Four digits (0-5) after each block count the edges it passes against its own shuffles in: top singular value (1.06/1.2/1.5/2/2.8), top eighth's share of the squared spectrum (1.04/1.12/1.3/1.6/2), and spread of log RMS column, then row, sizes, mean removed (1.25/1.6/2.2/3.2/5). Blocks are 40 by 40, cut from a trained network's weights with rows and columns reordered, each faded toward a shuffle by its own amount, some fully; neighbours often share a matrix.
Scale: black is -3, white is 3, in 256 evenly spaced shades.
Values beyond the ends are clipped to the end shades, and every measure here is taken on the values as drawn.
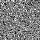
1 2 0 0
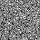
0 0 0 0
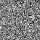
1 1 1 0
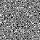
2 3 0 2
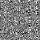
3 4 2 1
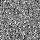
0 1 0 0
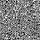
2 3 1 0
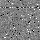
2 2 0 1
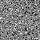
0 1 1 0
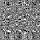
3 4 2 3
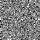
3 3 1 1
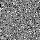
0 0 0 0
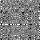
3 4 1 2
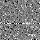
2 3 0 2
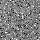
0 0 0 0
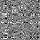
3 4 1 2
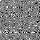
2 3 1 2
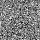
1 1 0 0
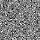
2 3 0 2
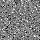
1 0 0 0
